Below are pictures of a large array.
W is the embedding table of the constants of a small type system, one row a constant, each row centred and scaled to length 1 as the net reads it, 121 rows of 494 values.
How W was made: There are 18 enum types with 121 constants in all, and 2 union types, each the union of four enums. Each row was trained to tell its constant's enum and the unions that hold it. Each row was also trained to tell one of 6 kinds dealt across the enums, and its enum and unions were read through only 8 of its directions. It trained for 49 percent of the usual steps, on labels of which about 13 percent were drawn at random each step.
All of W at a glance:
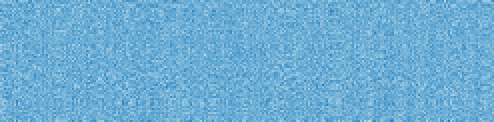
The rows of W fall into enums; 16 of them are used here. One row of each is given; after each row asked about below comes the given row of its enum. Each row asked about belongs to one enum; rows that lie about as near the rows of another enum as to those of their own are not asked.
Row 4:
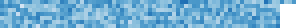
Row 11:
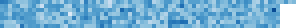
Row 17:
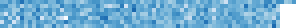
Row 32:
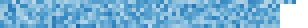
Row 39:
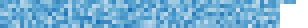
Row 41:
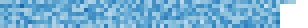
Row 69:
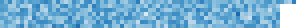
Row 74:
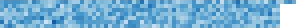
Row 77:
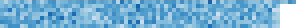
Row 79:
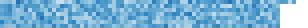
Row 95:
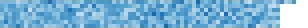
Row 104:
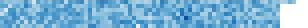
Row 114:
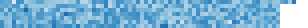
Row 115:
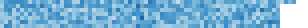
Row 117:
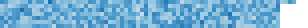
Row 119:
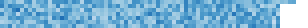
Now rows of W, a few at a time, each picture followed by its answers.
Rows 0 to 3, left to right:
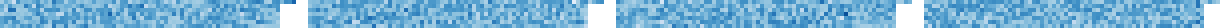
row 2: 117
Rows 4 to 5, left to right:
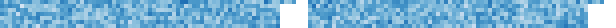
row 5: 4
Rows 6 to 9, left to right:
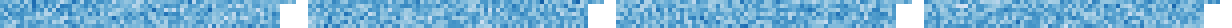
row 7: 115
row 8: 39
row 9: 117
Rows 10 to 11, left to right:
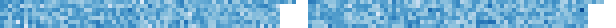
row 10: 114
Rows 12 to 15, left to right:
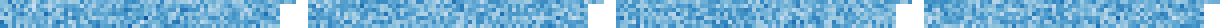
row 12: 32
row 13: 41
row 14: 114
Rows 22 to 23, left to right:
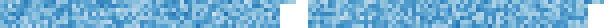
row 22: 79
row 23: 95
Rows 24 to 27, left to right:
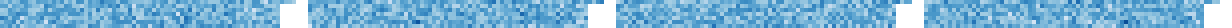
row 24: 104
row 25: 17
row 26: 17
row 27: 79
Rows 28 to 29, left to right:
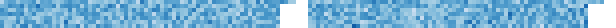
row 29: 119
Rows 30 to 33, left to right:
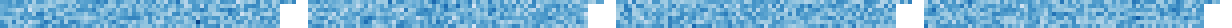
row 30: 4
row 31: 32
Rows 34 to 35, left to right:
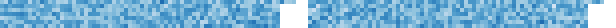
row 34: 4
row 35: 74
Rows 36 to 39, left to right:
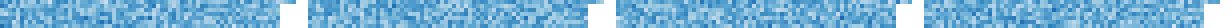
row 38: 4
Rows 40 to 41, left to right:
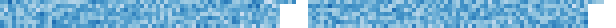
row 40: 32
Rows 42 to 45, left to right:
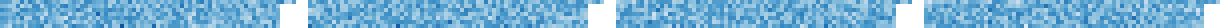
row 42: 69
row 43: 74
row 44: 95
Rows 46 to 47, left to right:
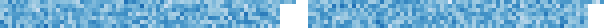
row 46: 32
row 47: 95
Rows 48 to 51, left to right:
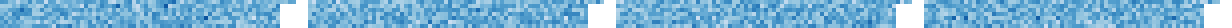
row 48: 117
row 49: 39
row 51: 41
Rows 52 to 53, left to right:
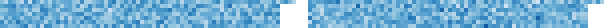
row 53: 17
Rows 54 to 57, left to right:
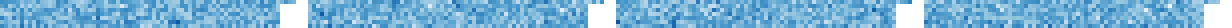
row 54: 74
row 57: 104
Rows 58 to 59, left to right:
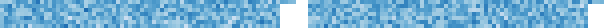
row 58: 41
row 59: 115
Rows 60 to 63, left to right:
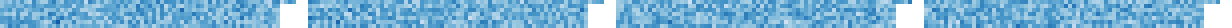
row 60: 77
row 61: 117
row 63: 32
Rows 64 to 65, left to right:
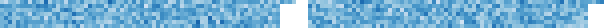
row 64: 41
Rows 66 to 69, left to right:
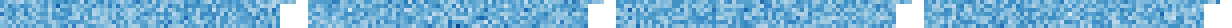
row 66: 119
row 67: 115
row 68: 74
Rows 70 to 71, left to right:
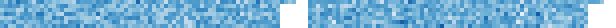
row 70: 4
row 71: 114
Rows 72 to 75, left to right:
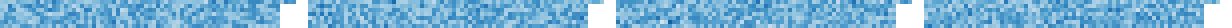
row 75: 39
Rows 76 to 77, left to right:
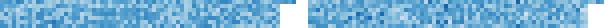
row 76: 114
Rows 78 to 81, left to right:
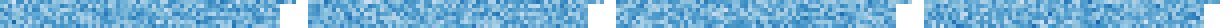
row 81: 117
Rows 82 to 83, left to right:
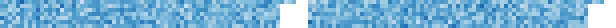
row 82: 17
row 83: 95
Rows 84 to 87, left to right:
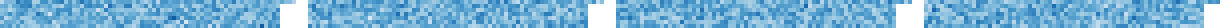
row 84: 115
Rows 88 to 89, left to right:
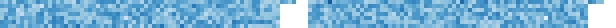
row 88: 104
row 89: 79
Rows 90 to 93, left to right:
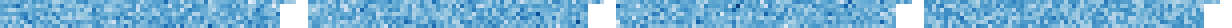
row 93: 4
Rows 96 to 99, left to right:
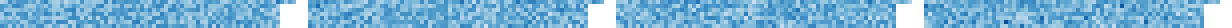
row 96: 17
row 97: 74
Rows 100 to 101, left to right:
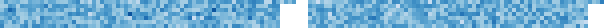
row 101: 95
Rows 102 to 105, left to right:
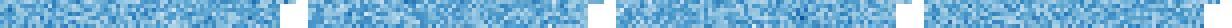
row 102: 41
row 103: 104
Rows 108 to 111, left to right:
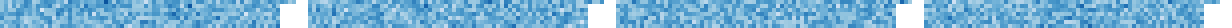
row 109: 95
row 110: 41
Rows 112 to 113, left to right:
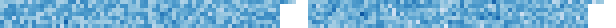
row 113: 79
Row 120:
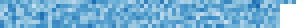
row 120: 32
